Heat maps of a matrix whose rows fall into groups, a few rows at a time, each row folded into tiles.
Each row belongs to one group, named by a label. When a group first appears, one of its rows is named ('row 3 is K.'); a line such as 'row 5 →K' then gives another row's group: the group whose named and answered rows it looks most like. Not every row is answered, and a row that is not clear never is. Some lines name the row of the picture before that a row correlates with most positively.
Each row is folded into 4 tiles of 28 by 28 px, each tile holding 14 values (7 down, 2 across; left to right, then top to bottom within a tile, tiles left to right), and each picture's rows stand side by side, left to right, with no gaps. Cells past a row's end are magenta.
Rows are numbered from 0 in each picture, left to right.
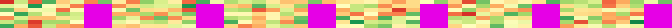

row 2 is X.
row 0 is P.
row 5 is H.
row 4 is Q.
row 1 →Q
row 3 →Q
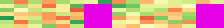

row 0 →H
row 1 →P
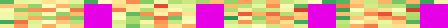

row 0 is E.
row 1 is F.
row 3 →X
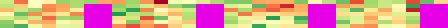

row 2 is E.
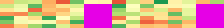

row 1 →P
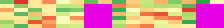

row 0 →F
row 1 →X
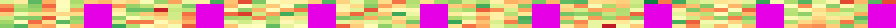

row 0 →F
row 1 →F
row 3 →Q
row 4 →X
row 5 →E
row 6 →E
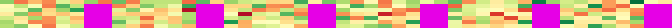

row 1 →X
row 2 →E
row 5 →E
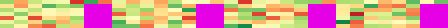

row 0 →X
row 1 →F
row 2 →F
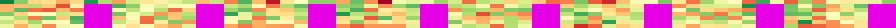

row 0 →E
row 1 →P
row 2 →P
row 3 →P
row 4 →F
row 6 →Q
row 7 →P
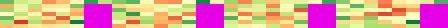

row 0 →H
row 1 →H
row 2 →H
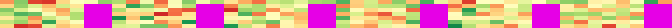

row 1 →H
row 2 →F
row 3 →X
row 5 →E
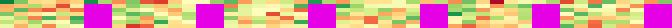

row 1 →P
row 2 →H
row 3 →P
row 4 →P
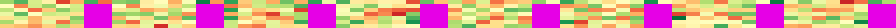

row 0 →X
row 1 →E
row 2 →X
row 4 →F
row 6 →Q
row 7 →Q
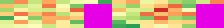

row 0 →H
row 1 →F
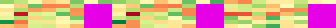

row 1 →E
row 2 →Q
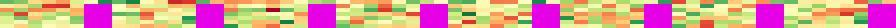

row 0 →E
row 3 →F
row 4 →H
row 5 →H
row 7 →X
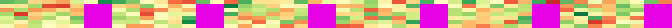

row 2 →P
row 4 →X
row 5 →F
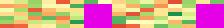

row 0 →Q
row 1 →Q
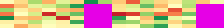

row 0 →Q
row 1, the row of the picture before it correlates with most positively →1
